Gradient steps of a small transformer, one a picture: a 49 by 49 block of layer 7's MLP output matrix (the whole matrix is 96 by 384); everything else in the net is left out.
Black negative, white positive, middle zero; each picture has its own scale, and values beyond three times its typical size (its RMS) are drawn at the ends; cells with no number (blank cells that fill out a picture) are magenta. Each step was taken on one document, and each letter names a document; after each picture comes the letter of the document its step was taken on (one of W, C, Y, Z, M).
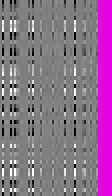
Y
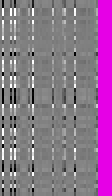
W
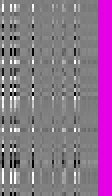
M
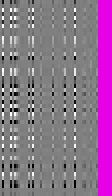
Y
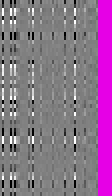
Y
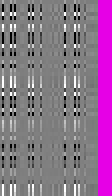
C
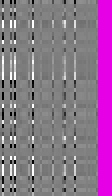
W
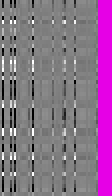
W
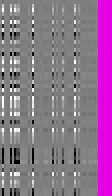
M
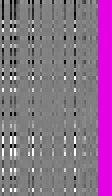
Y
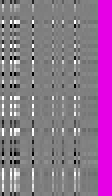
M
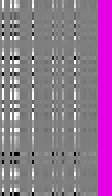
M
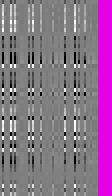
C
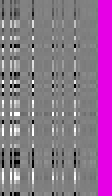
M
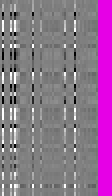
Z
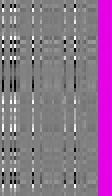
Z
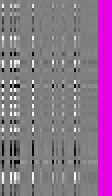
M
